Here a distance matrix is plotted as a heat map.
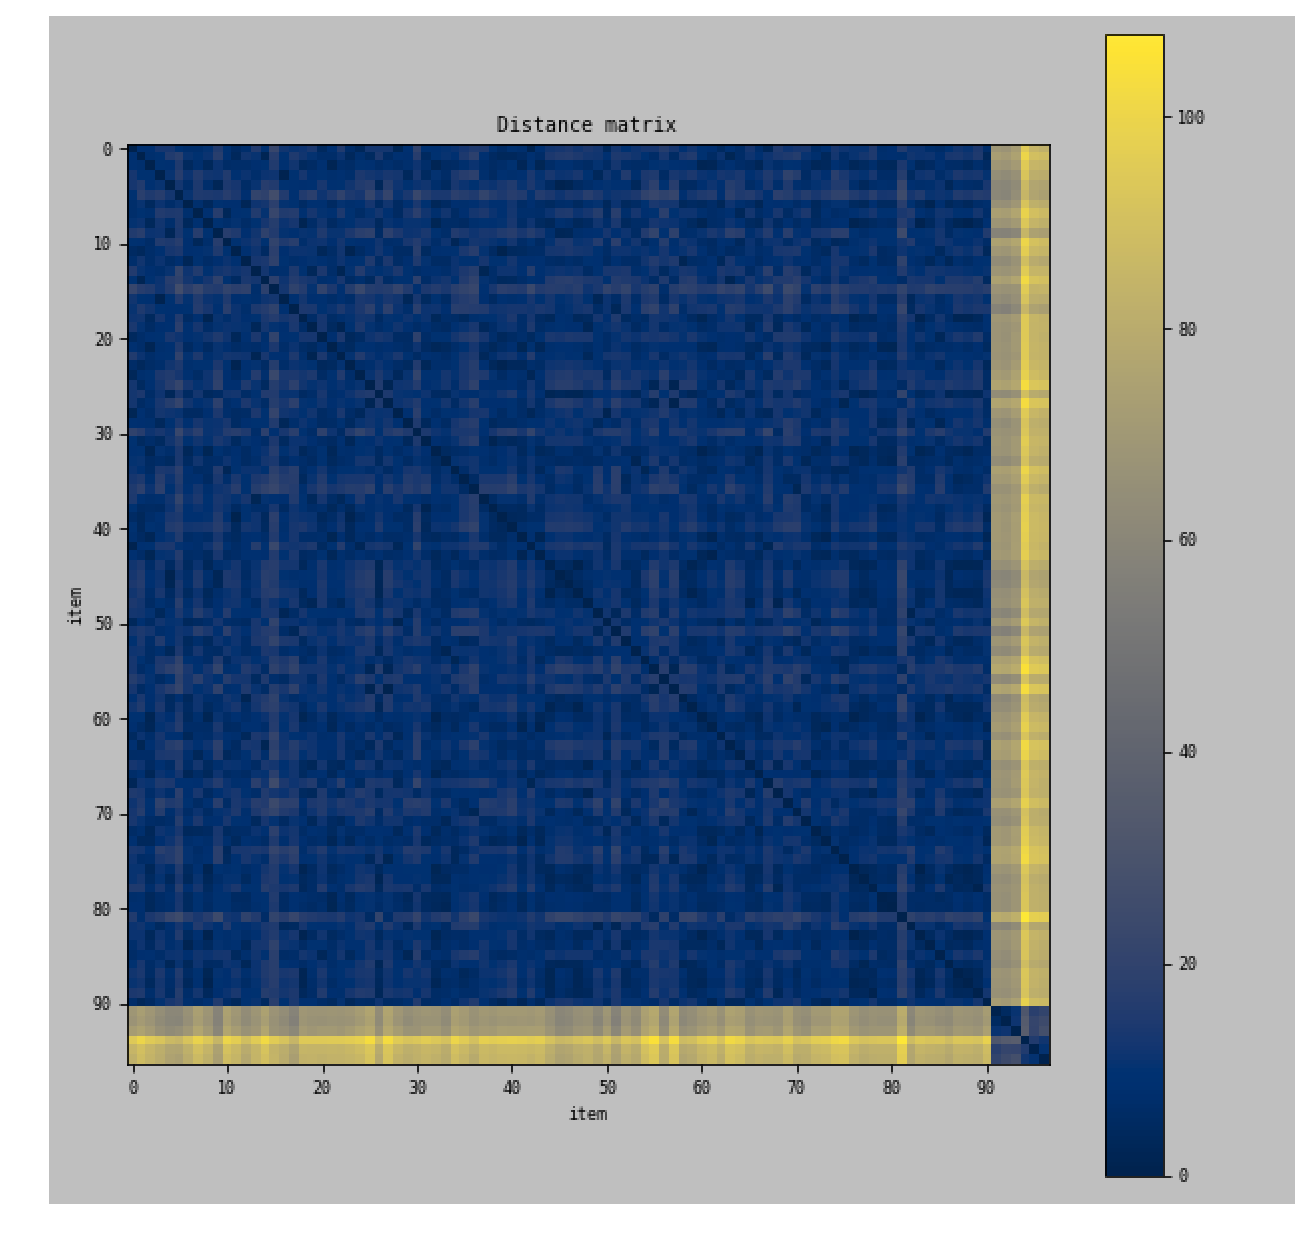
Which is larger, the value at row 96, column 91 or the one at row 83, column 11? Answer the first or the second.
the first
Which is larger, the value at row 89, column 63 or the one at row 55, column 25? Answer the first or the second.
the first
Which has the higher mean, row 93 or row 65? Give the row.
93
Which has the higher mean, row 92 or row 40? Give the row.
92
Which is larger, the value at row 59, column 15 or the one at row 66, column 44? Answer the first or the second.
the first
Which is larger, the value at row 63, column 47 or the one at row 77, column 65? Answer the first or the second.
the first
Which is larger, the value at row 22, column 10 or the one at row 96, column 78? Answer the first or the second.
the second
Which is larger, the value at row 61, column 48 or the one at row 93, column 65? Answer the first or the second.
the second
